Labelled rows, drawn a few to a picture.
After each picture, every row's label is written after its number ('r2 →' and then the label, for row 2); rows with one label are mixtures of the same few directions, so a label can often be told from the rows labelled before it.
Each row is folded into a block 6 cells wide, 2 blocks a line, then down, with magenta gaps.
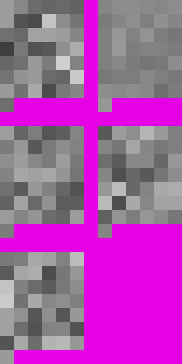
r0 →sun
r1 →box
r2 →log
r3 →log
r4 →sun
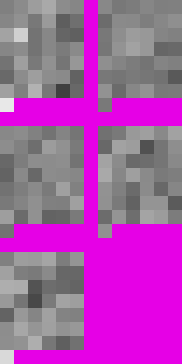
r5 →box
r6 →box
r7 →sun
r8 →sun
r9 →box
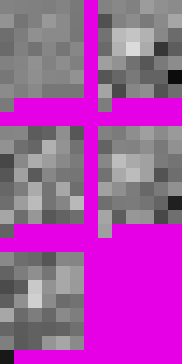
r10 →sun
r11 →box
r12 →sun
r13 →box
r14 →box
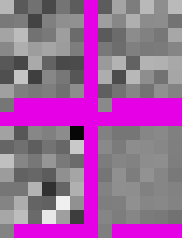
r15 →log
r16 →log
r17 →log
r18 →sun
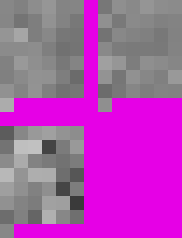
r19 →box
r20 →log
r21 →sun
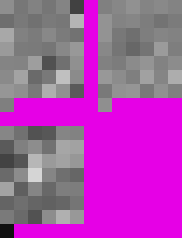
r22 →log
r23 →box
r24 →box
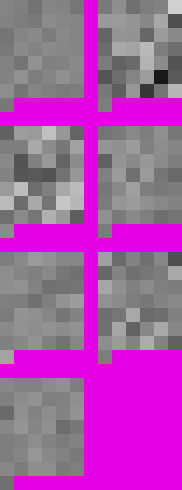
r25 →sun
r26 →log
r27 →log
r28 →sun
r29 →box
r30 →log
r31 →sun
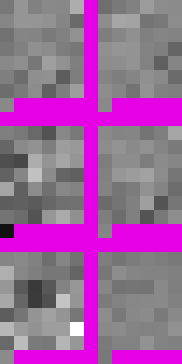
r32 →log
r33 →sun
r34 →box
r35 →log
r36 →box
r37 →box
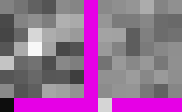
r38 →box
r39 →box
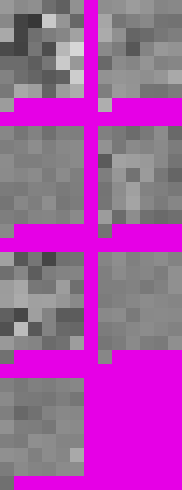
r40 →sun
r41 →box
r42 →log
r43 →sun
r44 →log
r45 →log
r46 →box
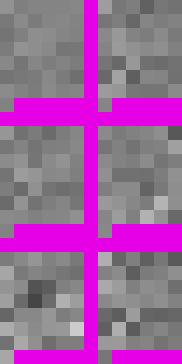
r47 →box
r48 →log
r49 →log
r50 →log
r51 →box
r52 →log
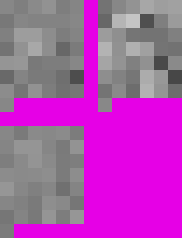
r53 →box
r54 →sun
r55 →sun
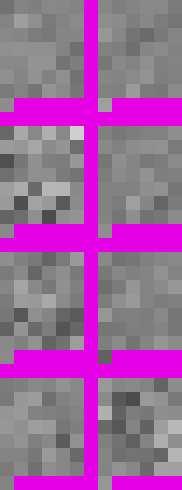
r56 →sun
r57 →box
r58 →log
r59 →log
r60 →log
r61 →box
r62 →sun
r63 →sun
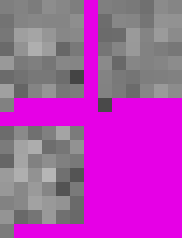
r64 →box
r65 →box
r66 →sun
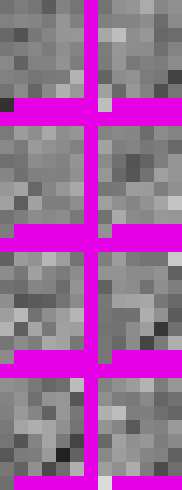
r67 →box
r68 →box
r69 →log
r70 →box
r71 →log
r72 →log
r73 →log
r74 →box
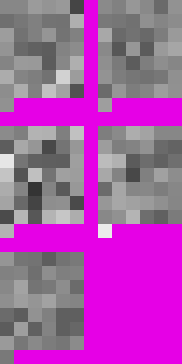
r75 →log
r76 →sun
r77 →sun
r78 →box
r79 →log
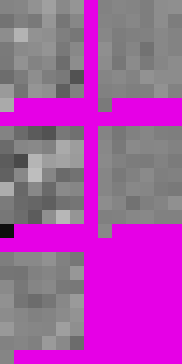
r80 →box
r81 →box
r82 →box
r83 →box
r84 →log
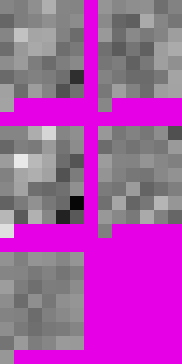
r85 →box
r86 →sun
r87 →box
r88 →log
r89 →sun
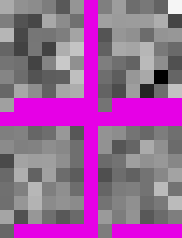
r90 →sun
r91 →log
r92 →sun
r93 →sun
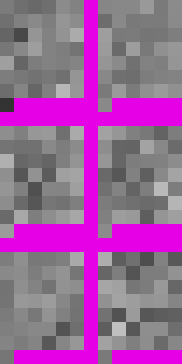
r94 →box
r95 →sun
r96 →sun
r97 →sun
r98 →log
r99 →log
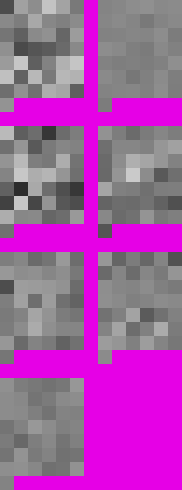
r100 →log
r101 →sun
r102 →log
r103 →box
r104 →sun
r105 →log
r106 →log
